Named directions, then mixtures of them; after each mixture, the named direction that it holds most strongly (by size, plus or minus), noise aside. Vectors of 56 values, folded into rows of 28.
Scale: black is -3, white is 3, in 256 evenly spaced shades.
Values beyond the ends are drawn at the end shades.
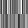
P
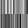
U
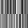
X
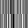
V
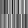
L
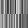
X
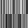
U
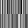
P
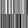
U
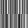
P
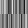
L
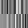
X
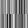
V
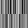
X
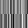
V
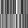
X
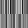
P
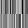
X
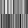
U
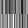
X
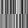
X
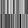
U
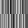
V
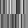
X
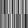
L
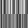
U
